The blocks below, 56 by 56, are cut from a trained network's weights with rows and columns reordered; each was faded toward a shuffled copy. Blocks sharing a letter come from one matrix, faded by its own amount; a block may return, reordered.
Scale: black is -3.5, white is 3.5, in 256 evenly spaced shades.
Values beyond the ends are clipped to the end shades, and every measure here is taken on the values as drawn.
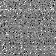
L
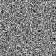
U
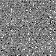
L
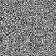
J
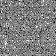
L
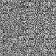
J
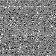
L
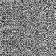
J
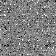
L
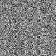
J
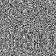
J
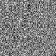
J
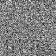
U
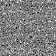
L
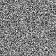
U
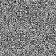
U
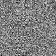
U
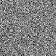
U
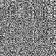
J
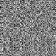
J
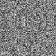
J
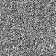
U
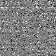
L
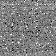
L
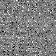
L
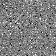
L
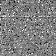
L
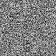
U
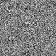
U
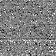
L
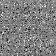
L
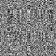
J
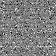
L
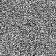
U
